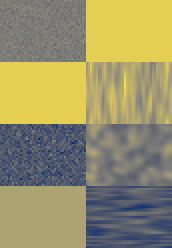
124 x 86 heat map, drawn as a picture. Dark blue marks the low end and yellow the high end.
It is made of 4 by 2 panels. Panel 1,1: middling, fine-grained, faint in contrast. Panel 1,2: very high, flat. Panel 2,1: very high, flat. Panel 2,2: high, streaked downward. Panel 3,1: low, fine-grained. Panel 3,2: middling, blotchy. Panel 4,1: high, flat. Panel 4,2: low, streaked across.
